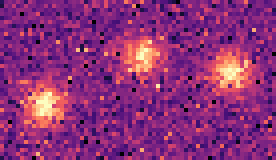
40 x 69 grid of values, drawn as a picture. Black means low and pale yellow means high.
There are three bumps. The halves do not mirror each other. No single row or column stands out from its neighbours.
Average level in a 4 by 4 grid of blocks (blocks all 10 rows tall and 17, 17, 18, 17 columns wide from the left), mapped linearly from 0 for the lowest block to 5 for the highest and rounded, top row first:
0000 | 0234 | 5012 | 1010
